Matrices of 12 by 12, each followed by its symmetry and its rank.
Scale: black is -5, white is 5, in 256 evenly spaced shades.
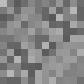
symmetric, full rank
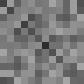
symmetric, full rank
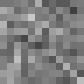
neither, full rank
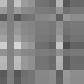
neither, rank one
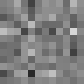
antisymmetric, rank two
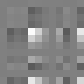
symmetric, rank one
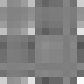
symmetric, rank one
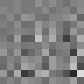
neither, rank two
